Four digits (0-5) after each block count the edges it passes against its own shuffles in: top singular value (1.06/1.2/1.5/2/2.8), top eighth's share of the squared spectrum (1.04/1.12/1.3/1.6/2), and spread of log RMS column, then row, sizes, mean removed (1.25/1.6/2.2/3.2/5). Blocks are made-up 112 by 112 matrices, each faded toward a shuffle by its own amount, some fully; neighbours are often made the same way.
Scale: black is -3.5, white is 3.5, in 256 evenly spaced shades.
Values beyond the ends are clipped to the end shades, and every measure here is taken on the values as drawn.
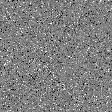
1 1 0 0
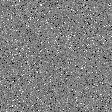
0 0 0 0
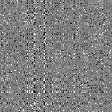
5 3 3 2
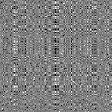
5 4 4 3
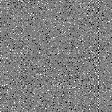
4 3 2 1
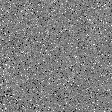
0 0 0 0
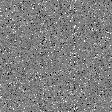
2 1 1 0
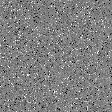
1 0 0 0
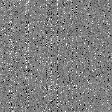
3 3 3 0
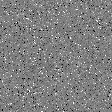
0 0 0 0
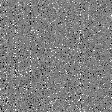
2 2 2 1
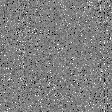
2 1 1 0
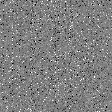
1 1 2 1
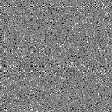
4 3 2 2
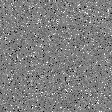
2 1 0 0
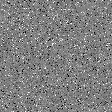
2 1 0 0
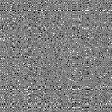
5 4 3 3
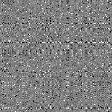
5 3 2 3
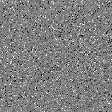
4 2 1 1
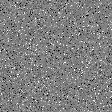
0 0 0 0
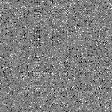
4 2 1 1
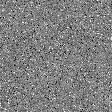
0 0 0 0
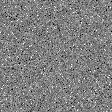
0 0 0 0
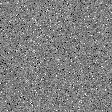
0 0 0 0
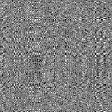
5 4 3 3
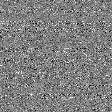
1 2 0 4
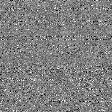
1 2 0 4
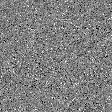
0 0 0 1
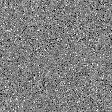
0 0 0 1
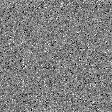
0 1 0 2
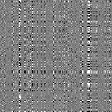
5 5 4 3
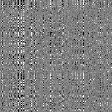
5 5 4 3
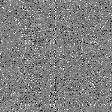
4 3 2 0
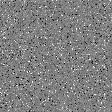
2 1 0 0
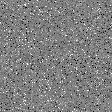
2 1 0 0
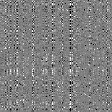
5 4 4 2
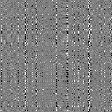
5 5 4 3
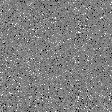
3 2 1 0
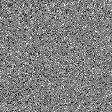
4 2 1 1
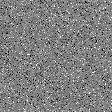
2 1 0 0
